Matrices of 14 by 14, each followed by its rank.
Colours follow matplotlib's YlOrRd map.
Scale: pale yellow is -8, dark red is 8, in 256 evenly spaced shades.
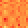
two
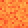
full rank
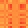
one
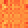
two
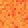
full rank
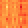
two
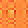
one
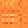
two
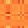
one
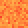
full rank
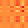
one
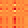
one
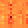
two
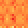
two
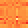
two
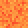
full rank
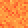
full rank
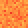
full rank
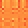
two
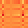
one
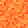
full rank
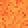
full rank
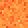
full rank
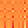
one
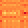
two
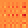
one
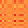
one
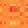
two
